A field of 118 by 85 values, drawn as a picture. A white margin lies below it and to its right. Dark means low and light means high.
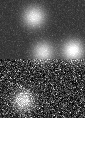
Bumps: four. Seam: horizontal, 50% of the way down, the top part calmer. Ninth with the highest average: middle right. Average level on the scale: 30%. Histogram: skewed, a long tail of high values.
